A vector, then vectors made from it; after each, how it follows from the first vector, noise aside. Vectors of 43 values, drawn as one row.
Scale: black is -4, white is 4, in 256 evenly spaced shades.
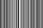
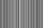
shrunk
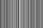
shrunk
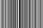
negated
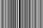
negated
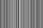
shrunk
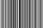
negated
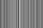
shrunk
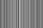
shrunk
